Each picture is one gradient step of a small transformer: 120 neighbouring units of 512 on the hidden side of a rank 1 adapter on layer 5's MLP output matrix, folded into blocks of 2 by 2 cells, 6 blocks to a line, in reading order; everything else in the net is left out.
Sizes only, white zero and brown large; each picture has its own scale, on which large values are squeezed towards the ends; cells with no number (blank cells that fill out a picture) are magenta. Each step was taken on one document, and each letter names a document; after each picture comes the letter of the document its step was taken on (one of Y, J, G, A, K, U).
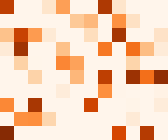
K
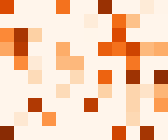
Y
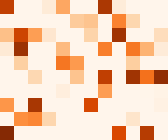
K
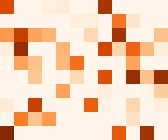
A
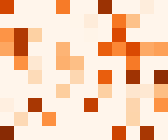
Y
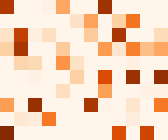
A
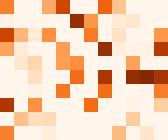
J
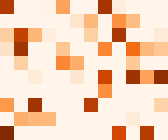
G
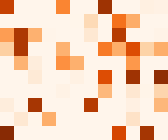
Y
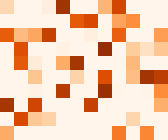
K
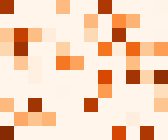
A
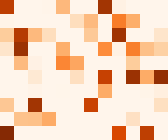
G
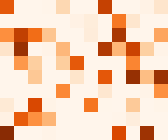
A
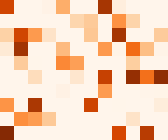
G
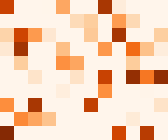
G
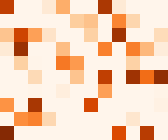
K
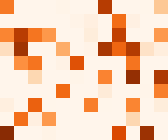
A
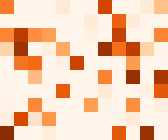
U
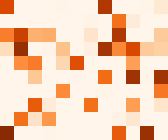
U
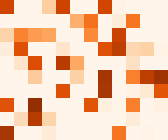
J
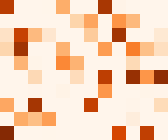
G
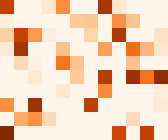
K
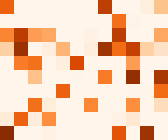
U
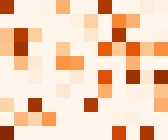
A
